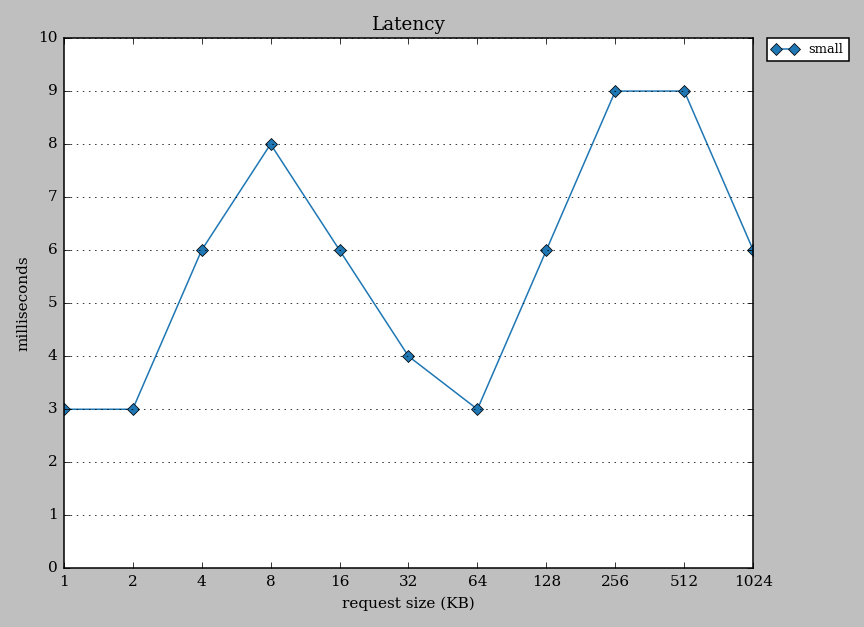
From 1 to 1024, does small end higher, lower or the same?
higher
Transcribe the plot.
Title: Latency
x-axis: request size (KB), ticks 1 2 4 8 16 32 64 128 256 512 1024
y-axis: milliseconds, ticks 0 1 2 3 4 5 6 7 8 9 10
Legend: small
Values:
small: 3 3 6 8 6 4 3 6 9 9 6
